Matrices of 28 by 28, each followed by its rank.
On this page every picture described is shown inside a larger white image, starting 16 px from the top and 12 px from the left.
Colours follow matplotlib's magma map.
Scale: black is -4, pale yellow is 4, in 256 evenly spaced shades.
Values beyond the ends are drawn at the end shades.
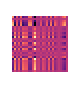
one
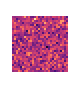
full rank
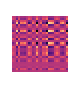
one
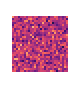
full rank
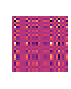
one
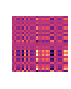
one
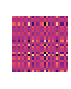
one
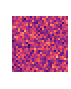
full rank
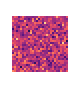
full rank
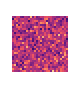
full rank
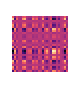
one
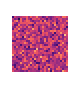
full rank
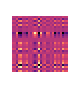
one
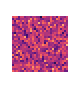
full rank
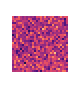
full rank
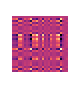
one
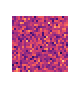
full rank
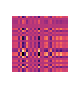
one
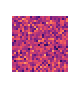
full rank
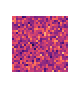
full rank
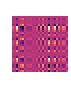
one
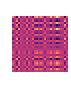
one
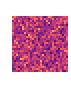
full rank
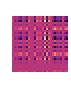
one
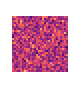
full rank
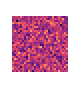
full rank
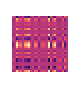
one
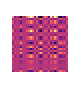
one
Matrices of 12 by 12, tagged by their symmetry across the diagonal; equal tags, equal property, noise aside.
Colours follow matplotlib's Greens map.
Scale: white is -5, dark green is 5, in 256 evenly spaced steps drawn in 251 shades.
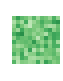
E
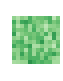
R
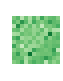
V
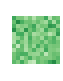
R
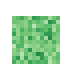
R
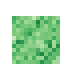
V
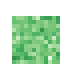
R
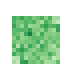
V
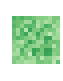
V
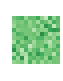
E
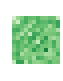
V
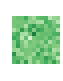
E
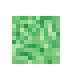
E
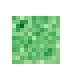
V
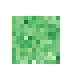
R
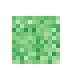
R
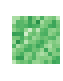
V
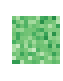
E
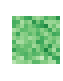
R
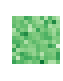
E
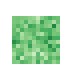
E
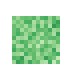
V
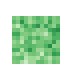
E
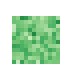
E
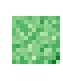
V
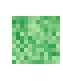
R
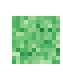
R
